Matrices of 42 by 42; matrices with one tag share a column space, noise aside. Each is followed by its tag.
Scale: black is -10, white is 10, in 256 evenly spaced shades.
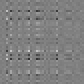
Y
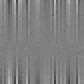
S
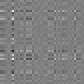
Y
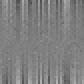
S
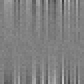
S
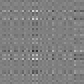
Y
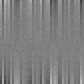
S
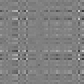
Y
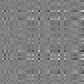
Y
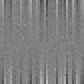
S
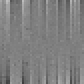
S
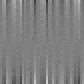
S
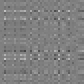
Y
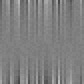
S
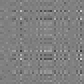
Y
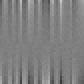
S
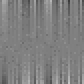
S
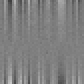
S
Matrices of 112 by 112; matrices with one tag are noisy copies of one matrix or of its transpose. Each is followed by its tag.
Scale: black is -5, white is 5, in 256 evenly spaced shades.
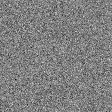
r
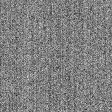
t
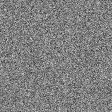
r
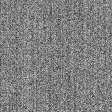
t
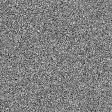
r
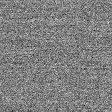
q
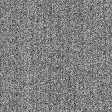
t
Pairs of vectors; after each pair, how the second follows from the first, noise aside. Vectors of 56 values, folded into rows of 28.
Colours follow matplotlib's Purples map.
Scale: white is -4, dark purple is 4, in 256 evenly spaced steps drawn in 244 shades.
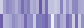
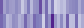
sign-scrambled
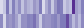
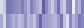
sign-scrambled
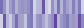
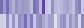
sign-scrambled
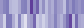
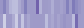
partly zeroed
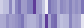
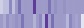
partly zeroed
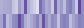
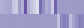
partly zeroed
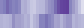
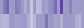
partly zeroed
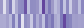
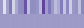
partly zeroed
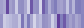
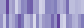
sign-scrambled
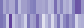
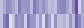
sign-scrambled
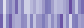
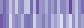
sign-scrambled
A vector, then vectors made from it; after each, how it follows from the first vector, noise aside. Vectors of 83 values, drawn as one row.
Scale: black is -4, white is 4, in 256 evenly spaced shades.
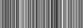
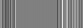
partly zeroed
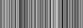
negated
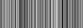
negated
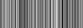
negated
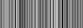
negated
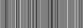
partly zeroed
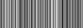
negated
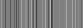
partly zeroed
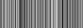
negated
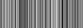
negated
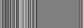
partly zeroed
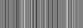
partly zeroed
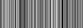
negated
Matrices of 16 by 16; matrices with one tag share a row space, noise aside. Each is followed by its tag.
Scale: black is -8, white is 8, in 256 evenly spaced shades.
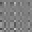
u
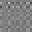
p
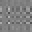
p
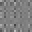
u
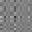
u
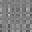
p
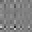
u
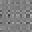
p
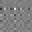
u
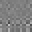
p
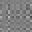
p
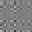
u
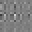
u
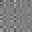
u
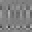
p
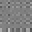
p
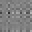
p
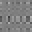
p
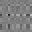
p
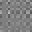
p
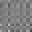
p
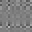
p
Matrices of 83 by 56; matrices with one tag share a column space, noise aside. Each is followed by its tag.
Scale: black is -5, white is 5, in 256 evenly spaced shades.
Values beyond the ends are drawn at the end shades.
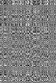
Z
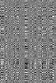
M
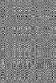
M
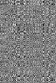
Z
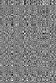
Z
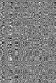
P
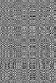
M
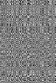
Z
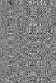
Z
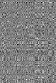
P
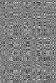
P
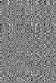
Z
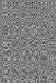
P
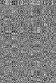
Z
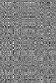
P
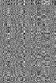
Z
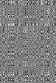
Z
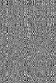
Z
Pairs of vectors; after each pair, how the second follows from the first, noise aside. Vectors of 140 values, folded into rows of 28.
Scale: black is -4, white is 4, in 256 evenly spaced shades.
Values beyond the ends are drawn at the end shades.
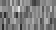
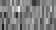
copied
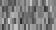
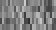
shuffled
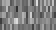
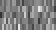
reversed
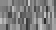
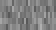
shrunk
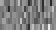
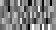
scaled up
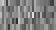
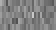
shrunk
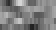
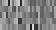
sign-scrambled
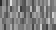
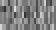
wrapped around
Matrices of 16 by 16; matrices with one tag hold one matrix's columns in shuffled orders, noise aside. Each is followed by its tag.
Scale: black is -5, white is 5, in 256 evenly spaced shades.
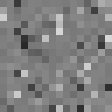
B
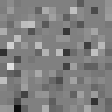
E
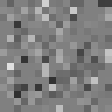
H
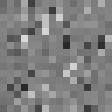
B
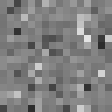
B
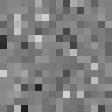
B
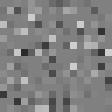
E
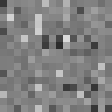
B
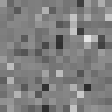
B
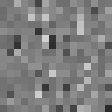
B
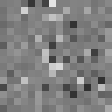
H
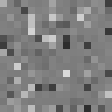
B
